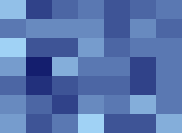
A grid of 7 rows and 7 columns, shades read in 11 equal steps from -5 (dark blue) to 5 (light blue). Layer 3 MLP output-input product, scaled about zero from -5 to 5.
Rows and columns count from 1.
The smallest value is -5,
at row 4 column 2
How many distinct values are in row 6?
5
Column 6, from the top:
-1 1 0 -3 -3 3 -2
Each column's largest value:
5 1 3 5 0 3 3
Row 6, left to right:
1 -1 -3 1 0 3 0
